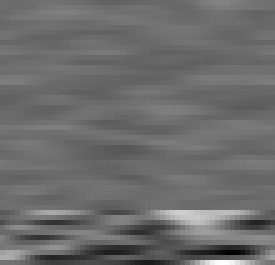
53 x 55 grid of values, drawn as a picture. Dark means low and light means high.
Average level on the scale: 40%. Ninth with the lowest average: bottom middle. Grain: streaks across. Seam: horizontal, 80% of the way down, the top part calmer. Mirror symmetry: none.
